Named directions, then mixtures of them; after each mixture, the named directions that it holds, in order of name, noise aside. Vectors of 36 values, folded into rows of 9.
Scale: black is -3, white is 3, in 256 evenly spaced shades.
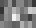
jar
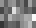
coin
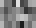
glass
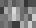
coin, jar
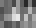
coin, glass, jar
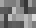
coin, glass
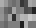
coin, glass, jar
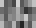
glass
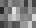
coin, jar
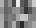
glass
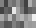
coin, glass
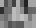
coin, glass, jar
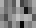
glass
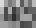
coin, glass, jar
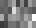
coin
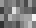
coin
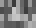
coin, glass, jar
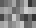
coin, glass, jar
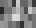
glass, jar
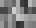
coin, glass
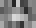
glass, jar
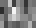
coin, glass, jar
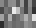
coin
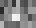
glass, jar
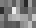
coin, glass, jar
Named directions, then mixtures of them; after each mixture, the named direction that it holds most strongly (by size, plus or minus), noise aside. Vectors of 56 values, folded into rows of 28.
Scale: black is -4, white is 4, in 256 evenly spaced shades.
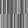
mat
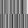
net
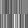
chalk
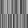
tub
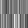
chalk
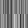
chalk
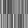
mat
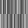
mat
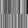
tub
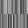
tub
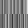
net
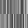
mat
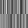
mat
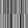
mat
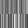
chalk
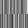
net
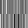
mat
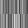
chalk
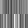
chalk
